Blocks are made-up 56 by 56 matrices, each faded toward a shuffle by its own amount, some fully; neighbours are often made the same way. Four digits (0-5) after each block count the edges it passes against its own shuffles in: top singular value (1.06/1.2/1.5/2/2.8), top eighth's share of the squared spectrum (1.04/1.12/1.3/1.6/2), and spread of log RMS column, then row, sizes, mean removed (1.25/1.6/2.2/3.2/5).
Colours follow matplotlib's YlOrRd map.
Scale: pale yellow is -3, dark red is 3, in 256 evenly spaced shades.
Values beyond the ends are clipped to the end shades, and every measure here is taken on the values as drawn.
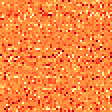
3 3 0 2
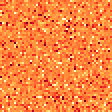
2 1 0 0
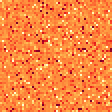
1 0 0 0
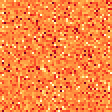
2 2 1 0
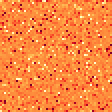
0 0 0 0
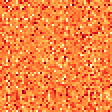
3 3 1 1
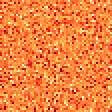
3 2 1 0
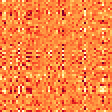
4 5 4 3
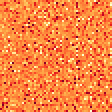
3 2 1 0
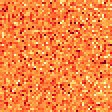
2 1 0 0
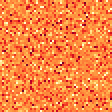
3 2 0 0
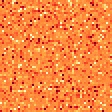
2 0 0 0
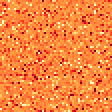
0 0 0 0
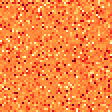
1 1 0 0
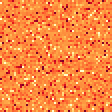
0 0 0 0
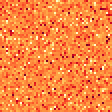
0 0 0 0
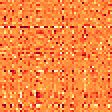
4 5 3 3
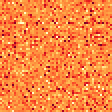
3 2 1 1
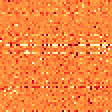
4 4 0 3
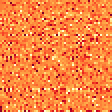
3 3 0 2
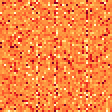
3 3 2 1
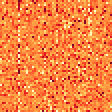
3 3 2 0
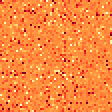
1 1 0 0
